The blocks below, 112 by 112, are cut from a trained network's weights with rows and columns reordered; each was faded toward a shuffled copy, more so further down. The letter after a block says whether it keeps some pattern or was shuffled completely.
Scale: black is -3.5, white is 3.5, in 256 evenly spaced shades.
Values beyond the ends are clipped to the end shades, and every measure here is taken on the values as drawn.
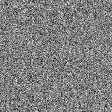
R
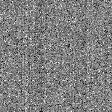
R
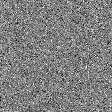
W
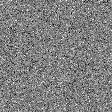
W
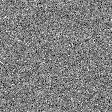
W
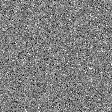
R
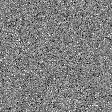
W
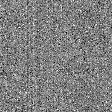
R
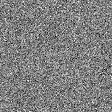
R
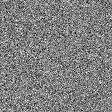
W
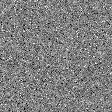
W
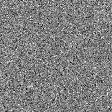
R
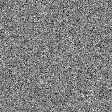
W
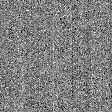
R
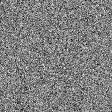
R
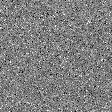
W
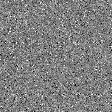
R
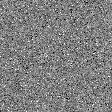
W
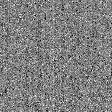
R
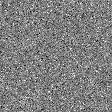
W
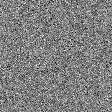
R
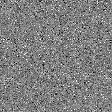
R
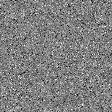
R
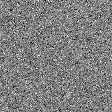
W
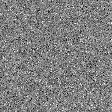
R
